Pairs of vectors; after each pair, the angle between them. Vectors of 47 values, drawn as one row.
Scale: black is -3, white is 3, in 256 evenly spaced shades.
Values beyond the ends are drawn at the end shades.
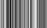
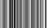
orthogonal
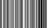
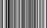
partly opposed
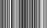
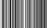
partly opposed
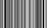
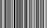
partly aligned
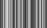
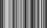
nearly parallel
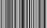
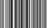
partly aligned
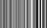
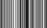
orthogonal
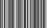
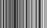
partly opposed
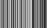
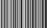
partly aligned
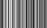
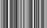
partly opposed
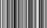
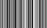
partly aligned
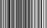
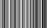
nearly opposite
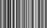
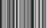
partly aligned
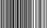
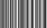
orthogonal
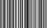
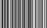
orthogonal
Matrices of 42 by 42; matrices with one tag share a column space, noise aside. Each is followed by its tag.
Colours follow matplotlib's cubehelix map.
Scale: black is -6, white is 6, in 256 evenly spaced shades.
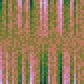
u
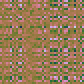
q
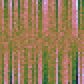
u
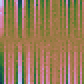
u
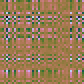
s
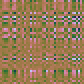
s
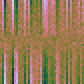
u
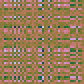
q
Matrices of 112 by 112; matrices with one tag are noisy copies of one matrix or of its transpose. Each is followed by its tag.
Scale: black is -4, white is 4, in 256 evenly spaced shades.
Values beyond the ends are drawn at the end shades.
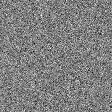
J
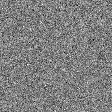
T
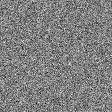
T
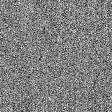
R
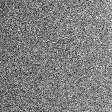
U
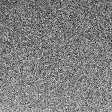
U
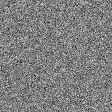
T
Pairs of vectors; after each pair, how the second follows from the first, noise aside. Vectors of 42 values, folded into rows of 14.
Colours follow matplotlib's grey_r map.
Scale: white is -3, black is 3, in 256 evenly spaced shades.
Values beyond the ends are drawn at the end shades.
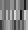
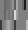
partly zeroed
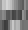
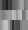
negated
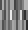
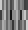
negated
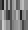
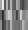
negated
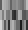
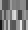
negated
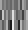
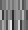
negated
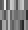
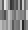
sign-scrambled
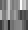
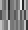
sign-scrambled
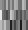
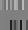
partly zeroed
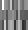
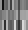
negated
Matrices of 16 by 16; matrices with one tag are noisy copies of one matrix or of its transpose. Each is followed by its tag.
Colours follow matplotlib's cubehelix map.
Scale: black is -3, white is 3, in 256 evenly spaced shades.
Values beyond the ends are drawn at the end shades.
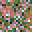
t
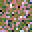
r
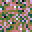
t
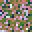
r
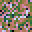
r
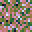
t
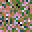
t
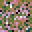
r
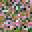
r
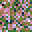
t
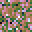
t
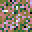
r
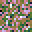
r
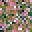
t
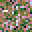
r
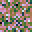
t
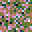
t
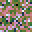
t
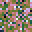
t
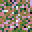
r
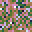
t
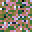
t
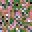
t
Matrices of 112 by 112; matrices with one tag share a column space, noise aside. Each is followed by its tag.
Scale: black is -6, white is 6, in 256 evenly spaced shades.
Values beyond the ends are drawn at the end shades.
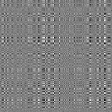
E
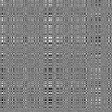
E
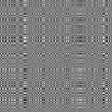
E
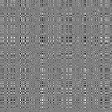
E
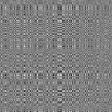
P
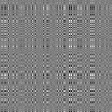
P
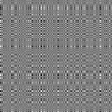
P
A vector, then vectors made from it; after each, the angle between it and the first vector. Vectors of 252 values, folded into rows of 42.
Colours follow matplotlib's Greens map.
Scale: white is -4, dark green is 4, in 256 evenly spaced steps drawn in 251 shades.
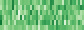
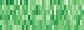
orthogonal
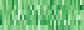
nearly parallel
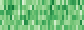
partly aligned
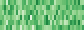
partly aligned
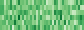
partly opposed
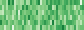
partly aligned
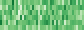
nearly parallel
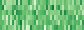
orthogonal
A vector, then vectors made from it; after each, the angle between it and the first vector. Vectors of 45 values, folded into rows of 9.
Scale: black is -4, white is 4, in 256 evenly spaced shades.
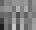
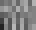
nearly parallel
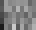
nearly parallel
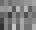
nearly parallel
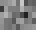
orthogonal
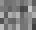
partly opposed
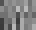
nearly parallel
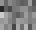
partly opposed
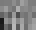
nearly parallel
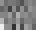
nearly opposite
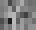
partly aligned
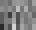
nearly parallel
